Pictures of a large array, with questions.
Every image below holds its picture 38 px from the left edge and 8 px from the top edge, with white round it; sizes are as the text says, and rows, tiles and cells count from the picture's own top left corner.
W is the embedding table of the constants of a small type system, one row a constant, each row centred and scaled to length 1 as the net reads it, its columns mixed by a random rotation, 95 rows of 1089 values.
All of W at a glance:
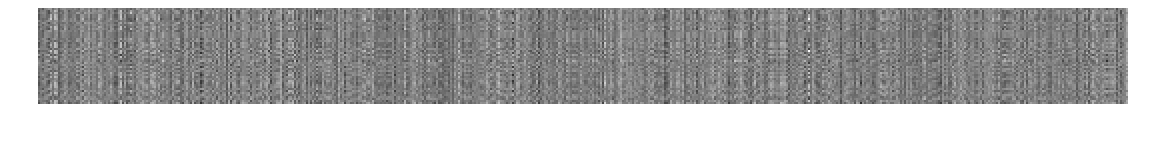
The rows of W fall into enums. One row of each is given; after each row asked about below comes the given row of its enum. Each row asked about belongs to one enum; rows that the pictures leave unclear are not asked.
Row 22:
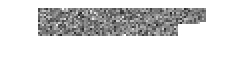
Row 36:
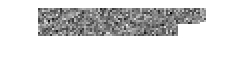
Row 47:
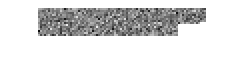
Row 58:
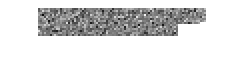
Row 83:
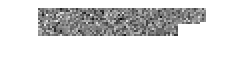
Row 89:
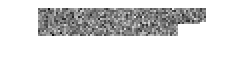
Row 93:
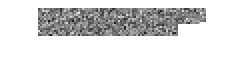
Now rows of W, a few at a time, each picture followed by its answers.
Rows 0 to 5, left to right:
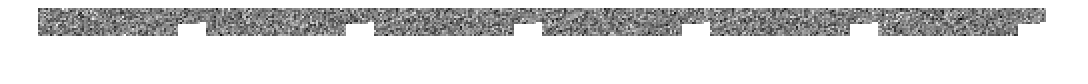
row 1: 89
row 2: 93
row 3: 36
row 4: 93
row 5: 83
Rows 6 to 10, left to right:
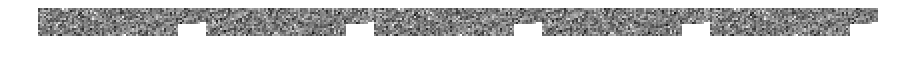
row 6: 22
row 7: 36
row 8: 22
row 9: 36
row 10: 22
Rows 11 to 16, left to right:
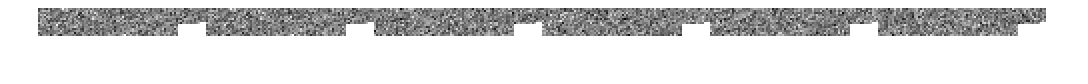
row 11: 22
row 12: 22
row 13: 47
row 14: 83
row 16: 89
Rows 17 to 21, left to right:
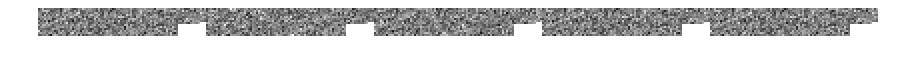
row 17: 93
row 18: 22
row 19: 36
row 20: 93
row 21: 93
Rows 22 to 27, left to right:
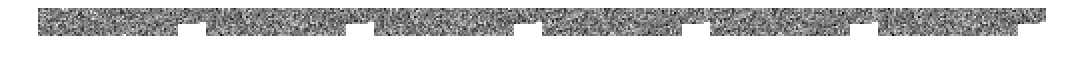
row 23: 89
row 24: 89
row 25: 36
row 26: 36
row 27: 89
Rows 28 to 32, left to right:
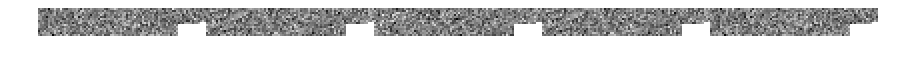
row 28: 89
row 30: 83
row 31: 36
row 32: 89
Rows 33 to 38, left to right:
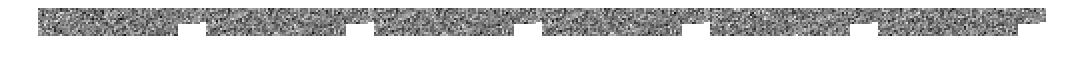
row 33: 83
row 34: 36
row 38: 93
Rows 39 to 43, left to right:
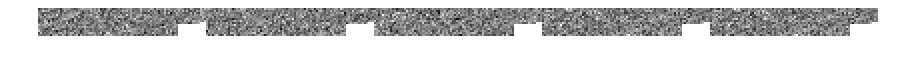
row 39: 36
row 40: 47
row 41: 83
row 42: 22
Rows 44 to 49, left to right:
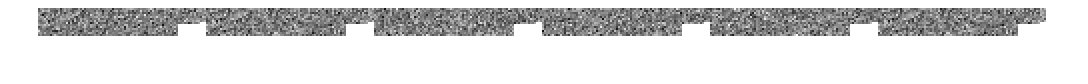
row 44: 58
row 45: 36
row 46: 89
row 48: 22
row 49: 36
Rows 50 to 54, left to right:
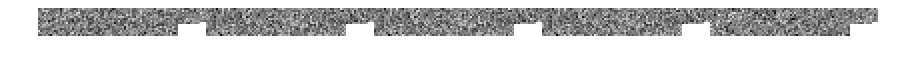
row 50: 93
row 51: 89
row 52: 89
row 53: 89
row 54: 83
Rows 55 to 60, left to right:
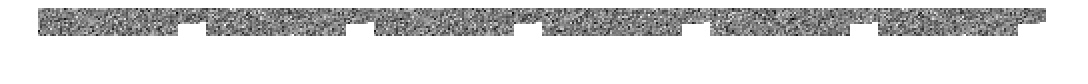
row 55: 47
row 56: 22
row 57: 47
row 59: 83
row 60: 22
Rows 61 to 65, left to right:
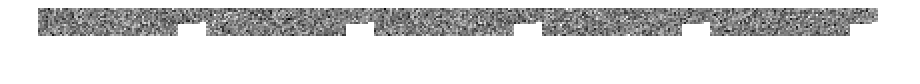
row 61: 89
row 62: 83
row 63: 89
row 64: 22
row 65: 58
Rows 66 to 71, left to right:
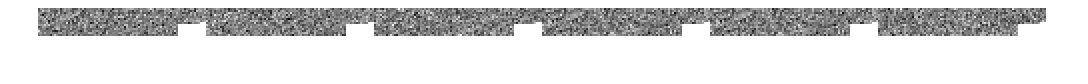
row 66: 58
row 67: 83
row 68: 22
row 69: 36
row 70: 36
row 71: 89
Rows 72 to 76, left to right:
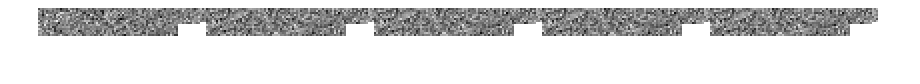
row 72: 83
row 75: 36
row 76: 36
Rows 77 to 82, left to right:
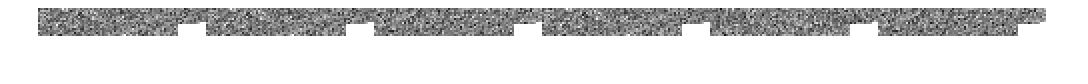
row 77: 22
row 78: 22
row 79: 58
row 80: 22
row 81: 89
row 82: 58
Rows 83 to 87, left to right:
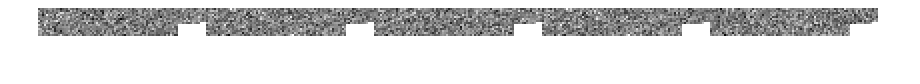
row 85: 93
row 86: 22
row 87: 89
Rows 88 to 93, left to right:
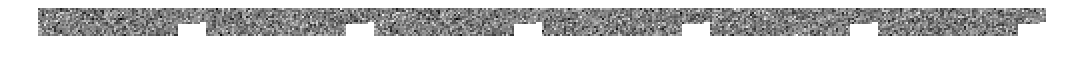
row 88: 83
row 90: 83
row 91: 47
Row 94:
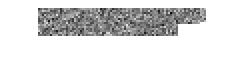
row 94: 36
